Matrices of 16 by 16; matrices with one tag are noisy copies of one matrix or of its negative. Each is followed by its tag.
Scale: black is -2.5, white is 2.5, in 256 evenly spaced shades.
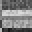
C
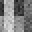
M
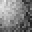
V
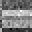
C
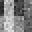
M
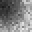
V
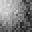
V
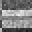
C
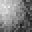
V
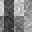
M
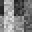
M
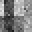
M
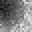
V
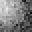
V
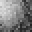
V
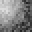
V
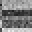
C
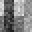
M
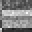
C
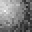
V
